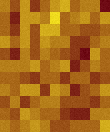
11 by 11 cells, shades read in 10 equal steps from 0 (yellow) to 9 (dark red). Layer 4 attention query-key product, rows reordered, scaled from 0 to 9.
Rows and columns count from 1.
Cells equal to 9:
2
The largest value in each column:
6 8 7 7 7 6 7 8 9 7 9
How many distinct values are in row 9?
4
